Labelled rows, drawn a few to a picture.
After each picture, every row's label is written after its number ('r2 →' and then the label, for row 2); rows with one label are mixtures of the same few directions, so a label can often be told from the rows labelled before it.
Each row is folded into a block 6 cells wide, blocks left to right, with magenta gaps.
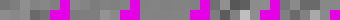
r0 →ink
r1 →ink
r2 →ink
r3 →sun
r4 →sun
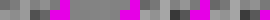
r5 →ink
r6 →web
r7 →ink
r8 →ink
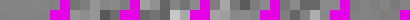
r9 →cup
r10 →ink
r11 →ink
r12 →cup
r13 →sun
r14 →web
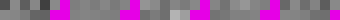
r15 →web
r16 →web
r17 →ink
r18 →cup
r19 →web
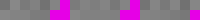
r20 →web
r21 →web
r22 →web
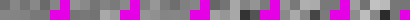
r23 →web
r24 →ink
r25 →cup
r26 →ink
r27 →sun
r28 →sun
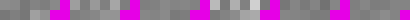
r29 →ink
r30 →web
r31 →ink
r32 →web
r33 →web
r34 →sun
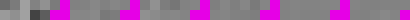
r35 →ink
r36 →ink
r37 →cup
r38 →web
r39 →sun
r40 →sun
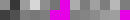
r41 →cup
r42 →web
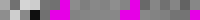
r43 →sun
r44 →web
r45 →web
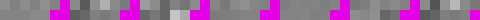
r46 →web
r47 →cup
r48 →ink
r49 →cup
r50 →web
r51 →ink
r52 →cup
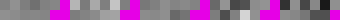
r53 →cup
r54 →web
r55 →ink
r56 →sun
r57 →web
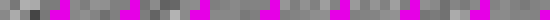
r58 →sun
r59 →sun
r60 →sun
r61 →ink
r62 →web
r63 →web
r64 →ink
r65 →cup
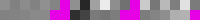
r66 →web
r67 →cup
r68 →web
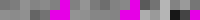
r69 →ink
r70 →cup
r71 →ink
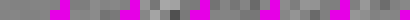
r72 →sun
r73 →ink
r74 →sun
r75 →web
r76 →sun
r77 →cup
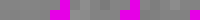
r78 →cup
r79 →cup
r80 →cup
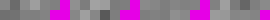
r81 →cup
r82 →sun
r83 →ink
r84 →cup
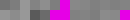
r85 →ink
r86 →ink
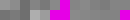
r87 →ink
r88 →cup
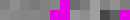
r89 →cup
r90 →ink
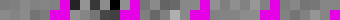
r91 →ink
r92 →web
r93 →sun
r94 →web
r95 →sun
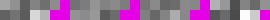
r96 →ink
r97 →ink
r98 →sun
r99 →ink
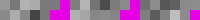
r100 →sun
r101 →cup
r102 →sun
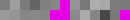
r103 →cup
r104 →sun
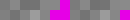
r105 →sun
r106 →sun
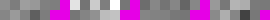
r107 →sun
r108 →web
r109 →web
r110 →sun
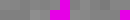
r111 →ink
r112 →cup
